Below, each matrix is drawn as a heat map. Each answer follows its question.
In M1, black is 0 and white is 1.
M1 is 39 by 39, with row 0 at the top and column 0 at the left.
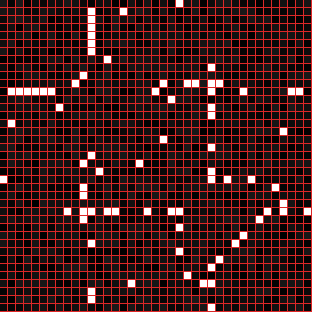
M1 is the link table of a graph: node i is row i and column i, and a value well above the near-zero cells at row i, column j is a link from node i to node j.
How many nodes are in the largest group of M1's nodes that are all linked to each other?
2
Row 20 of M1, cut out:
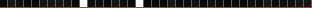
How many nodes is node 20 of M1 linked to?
2
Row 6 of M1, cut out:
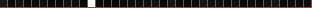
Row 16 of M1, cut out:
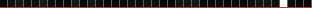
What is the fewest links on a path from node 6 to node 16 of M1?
4
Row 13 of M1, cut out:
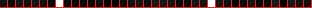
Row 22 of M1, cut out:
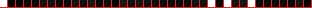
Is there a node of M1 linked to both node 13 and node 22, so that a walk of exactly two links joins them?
yes
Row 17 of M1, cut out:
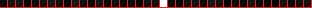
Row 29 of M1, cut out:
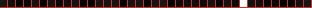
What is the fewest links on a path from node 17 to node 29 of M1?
6
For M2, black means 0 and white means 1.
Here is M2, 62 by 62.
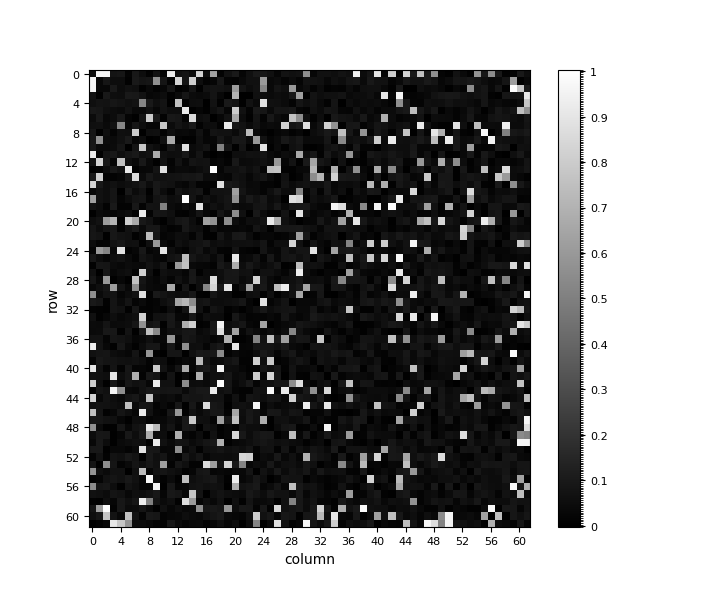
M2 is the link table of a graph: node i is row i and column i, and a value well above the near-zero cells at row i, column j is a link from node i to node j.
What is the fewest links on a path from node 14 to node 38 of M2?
3
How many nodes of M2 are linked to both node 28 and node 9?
4
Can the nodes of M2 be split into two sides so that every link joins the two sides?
no
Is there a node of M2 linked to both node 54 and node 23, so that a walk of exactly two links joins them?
yes
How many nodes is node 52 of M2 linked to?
7
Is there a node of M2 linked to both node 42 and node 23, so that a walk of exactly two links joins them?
yes
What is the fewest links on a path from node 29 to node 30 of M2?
1
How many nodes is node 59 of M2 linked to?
9
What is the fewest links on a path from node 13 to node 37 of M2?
1
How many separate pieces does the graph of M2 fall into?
1
